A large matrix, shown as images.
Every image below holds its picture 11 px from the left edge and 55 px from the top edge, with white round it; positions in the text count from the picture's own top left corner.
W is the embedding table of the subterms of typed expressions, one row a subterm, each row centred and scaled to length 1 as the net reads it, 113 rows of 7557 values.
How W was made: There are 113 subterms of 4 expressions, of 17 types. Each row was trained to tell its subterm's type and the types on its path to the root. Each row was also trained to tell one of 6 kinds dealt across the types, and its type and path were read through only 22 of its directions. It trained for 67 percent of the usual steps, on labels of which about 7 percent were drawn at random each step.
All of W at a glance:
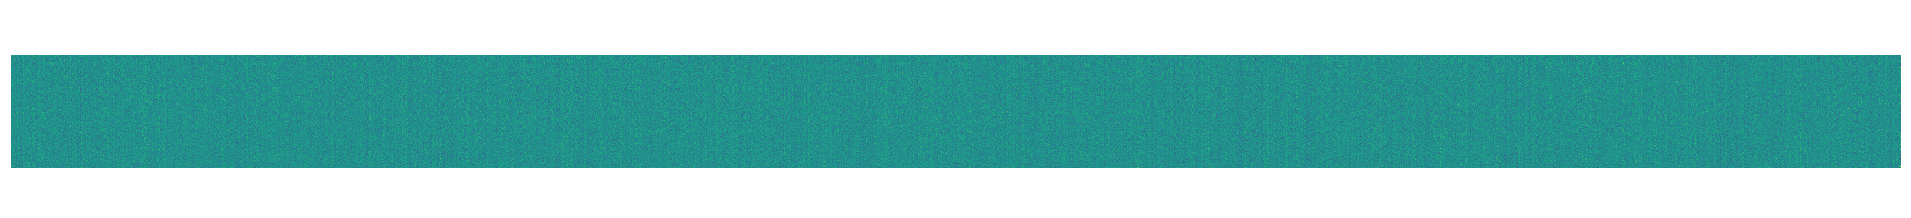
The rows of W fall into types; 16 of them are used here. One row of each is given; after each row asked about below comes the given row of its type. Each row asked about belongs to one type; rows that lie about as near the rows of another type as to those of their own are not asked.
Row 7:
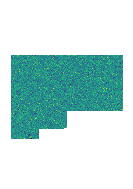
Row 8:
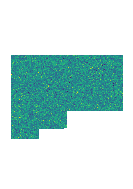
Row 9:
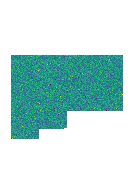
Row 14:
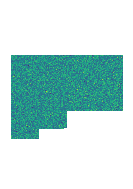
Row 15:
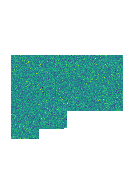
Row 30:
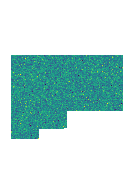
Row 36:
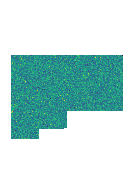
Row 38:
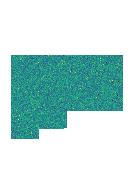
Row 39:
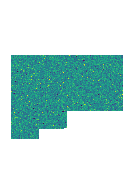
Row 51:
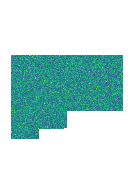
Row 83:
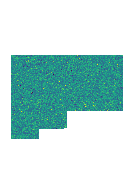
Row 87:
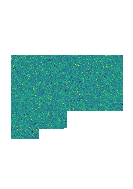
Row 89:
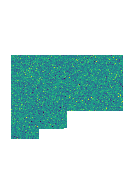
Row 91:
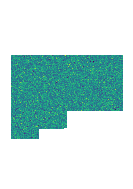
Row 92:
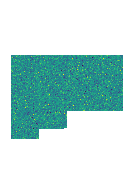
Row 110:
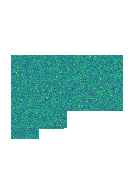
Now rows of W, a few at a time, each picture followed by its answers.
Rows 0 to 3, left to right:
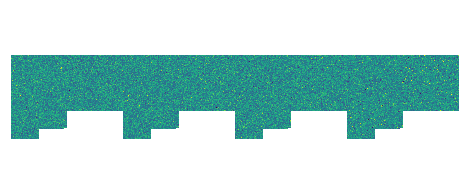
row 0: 30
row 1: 110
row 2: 39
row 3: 15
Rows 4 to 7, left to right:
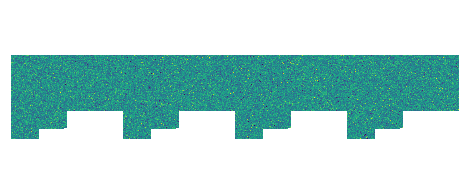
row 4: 39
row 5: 38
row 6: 110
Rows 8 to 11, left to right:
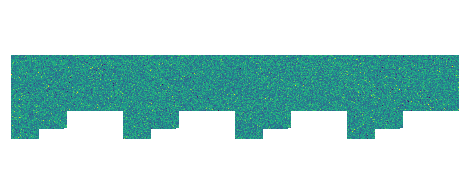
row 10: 8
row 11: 39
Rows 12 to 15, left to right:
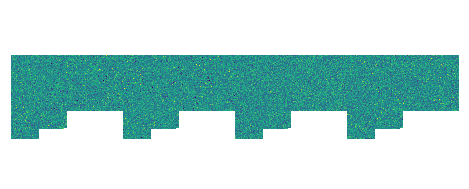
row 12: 9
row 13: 91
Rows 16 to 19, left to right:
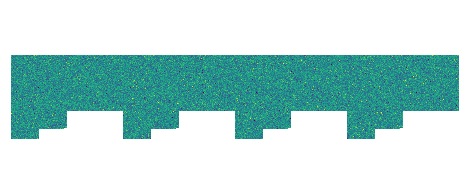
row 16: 110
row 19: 92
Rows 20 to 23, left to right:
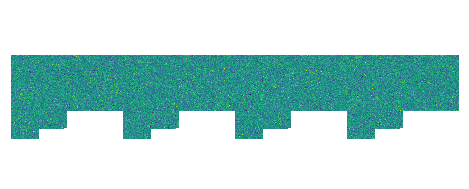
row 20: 38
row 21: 91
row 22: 8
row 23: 36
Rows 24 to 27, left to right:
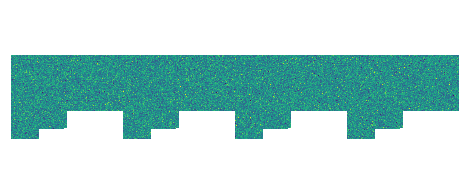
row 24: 51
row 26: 83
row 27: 89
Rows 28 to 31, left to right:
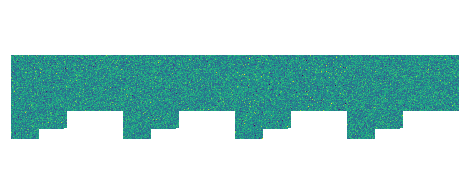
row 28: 92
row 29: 30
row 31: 110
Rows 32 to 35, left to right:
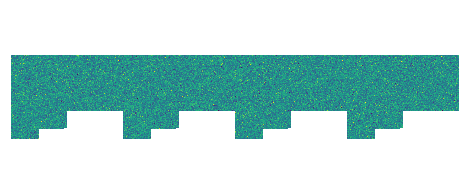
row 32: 36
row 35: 30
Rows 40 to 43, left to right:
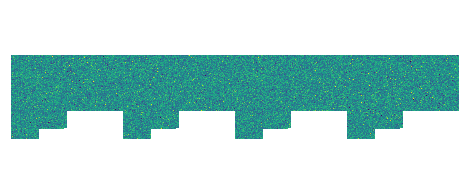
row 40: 89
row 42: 30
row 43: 8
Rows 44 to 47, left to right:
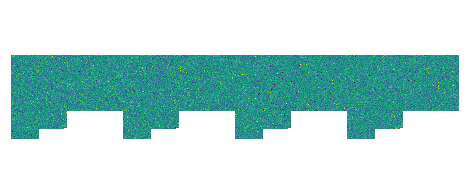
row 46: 14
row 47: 36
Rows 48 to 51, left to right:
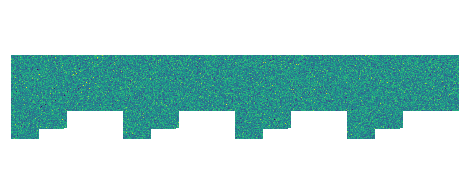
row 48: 30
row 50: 36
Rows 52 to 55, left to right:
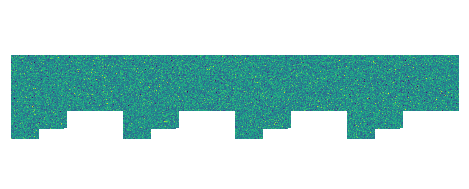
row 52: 38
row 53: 39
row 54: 89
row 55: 87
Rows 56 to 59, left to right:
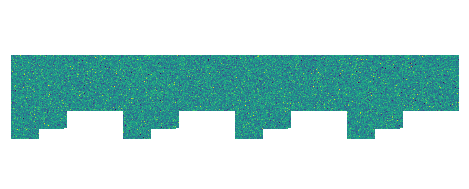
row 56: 9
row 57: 9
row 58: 87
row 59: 83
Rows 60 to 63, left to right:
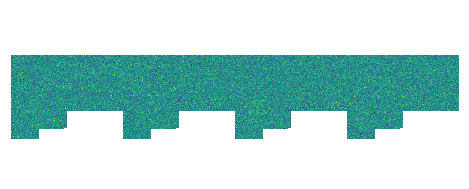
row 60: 91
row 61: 39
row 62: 38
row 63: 51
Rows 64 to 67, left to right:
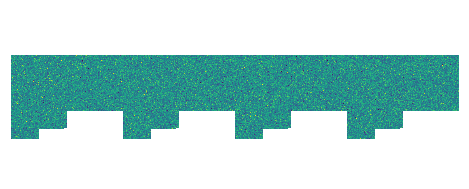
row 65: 51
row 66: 9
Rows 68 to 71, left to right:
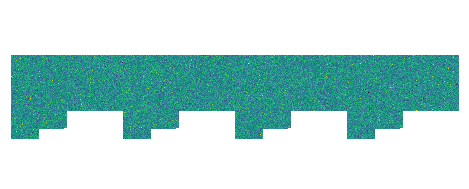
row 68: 39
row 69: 30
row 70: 87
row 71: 8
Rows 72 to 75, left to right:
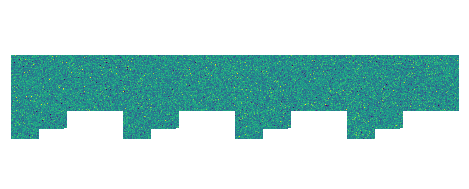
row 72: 83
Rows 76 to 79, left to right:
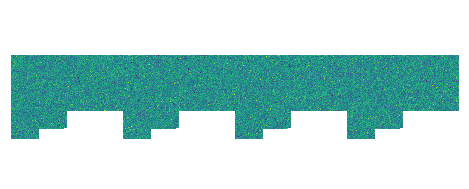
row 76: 89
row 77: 15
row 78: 14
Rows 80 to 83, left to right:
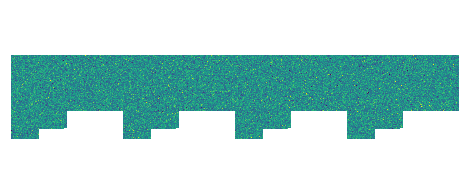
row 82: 92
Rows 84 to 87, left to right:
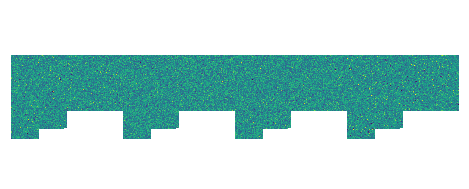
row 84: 38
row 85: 51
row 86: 92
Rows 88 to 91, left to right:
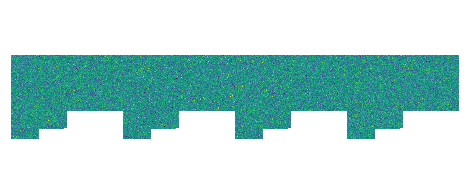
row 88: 110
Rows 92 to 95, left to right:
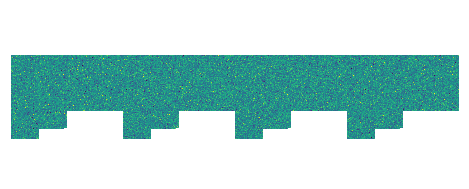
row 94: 39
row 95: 110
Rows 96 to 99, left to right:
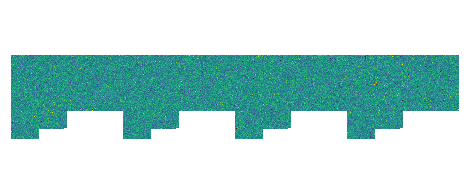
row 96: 38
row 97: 36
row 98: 92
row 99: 87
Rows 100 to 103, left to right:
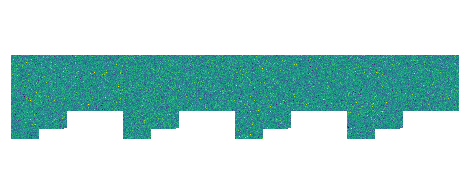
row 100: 38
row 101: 91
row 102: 83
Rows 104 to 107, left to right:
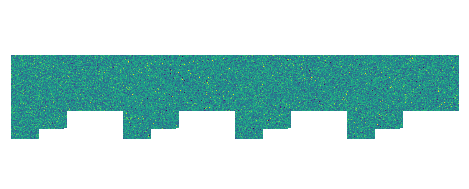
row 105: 9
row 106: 30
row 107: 36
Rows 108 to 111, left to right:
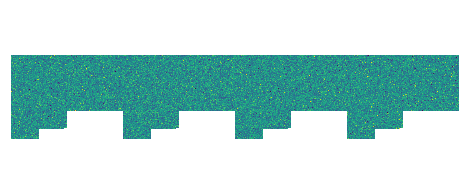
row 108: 83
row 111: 83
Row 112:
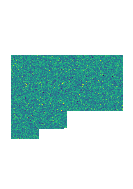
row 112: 8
